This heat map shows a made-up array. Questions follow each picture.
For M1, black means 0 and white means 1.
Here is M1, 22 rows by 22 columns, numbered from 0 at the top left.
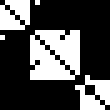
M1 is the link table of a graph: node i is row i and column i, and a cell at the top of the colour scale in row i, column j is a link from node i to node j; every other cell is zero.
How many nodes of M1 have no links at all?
0
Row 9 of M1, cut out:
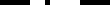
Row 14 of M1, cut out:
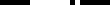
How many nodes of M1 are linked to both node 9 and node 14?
8
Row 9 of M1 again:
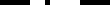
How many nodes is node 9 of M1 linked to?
9
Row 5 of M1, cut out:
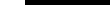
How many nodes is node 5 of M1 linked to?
5
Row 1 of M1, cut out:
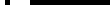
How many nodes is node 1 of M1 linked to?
5
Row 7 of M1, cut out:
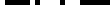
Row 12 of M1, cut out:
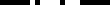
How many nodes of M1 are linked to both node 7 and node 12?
8
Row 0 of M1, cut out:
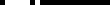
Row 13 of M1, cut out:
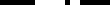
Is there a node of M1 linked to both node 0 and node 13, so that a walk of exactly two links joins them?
yes
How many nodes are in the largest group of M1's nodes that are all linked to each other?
8
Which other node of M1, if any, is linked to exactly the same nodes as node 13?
node 6
